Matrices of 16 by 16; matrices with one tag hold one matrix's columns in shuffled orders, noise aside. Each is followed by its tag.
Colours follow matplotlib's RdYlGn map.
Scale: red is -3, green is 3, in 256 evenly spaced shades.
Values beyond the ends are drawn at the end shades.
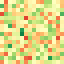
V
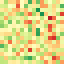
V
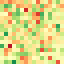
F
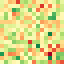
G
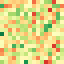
F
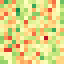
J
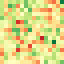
J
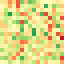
V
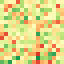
G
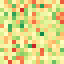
F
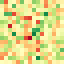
V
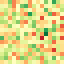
V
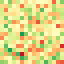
G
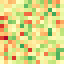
V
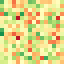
V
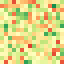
F
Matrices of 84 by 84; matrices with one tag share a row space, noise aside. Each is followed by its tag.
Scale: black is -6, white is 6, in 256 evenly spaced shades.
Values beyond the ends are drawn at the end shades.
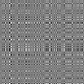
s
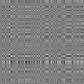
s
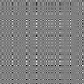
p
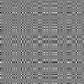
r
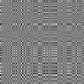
r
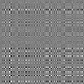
s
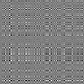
s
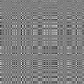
r
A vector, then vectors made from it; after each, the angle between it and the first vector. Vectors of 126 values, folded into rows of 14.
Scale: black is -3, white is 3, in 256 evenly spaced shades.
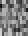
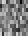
nearly parallel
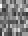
nearly opposite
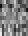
nearly parallel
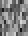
orthogonal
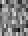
nearly parallel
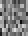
partly opposed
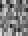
nearly parallel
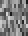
orthogonal
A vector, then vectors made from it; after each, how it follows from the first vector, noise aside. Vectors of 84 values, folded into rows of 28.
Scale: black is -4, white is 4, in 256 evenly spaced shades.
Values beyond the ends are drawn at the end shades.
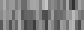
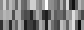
scaled up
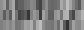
wrapped around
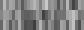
copied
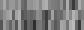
copied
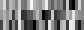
scaled up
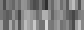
negated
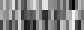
scaled up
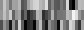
scaled up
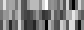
scaled up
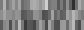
copied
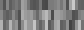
negated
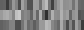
wrapped around
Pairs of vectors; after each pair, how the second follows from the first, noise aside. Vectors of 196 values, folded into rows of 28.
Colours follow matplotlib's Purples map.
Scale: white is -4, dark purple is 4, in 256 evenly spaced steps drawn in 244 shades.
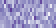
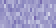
shrunk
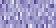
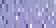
partly zeroed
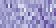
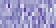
sign-scrambled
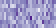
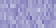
shrunk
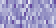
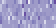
partly zeroed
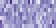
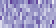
sign-scrambled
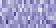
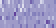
partly zeroed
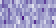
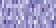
sign-scrambled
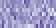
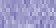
shrunk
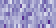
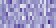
sign-scrambled
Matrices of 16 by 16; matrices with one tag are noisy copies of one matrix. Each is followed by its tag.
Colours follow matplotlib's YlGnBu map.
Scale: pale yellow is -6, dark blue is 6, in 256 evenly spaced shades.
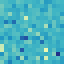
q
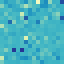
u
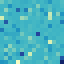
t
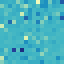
u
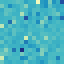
u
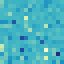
q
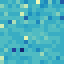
u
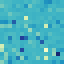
q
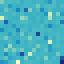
t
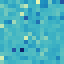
u
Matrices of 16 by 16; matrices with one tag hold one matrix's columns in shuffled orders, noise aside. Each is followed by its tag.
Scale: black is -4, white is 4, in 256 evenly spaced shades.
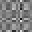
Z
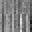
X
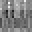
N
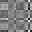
Z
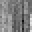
X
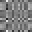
Z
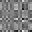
Z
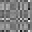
Z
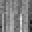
X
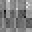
N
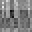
N
